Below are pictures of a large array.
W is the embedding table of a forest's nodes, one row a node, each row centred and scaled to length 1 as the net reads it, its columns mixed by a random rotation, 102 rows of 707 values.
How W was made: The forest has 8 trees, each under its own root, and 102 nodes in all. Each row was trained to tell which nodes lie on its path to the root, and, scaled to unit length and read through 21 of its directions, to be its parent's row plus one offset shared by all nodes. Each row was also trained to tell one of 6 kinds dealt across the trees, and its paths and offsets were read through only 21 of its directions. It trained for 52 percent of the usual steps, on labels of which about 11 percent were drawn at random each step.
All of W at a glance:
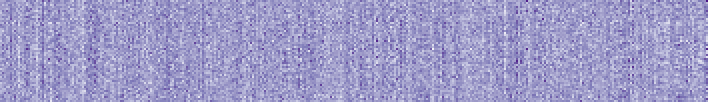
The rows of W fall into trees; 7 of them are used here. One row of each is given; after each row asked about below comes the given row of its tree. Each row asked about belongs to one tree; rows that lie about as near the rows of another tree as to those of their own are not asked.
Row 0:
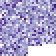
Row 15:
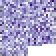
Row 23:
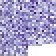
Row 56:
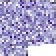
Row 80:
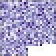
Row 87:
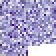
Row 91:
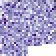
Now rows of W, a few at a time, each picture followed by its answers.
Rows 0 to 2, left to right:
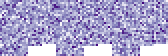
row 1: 80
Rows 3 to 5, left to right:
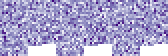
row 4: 15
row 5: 0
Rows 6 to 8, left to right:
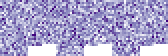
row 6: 80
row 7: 56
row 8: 91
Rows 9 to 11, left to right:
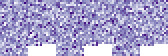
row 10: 87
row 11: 87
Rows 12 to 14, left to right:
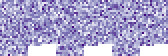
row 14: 91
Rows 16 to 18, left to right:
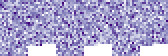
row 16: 87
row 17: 23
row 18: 91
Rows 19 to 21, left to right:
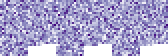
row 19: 91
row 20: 56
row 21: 80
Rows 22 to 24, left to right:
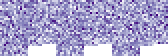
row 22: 23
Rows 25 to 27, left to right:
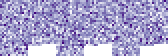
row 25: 80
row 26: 56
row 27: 15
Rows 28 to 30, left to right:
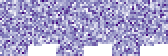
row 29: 56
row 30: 0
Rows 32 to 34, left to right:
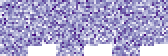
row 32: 91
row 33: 56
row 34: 87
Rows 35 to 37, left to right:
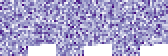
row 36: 87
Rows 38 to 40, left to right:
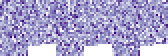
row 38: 87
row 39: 91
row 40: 56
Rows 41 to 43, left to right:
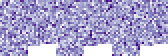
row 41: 15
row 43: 80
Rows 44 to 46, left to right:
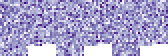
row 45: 87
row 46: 80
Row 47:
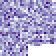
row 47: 56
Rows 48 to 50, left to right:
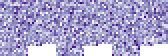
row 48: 87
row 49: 87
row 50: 80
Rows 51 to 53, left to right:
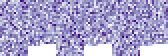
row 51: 91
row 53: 87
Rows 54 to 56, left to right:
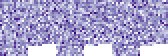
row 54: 80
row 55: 56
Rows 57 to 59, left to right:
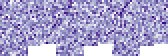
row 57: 80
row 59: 23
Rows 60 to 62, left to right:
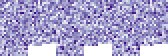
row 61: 87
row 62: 80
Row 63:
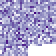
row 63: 56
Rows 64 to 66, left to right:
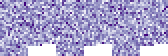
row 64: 0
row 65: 91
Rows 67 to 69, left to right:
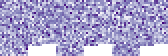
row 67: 80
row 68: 91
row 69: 23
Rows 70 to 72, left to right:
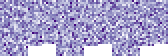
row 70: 23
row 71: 80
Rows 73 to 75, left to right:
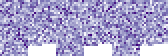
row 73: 56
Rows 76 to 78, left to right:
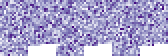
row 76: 15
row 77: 87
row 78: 87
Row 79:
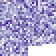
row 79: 0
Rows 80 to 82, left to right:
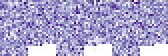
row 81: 80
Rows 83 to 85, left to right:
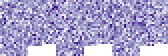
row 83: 91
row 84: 80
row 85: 23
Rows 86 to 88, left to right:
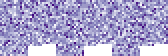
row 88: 0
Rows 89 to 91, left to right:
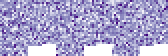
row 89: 23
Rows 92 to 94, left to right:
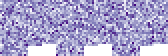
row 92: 56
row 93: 0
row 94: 91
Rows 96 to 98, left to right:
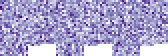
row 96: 80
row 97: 87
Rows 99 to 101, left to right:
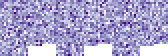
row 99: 87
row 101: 23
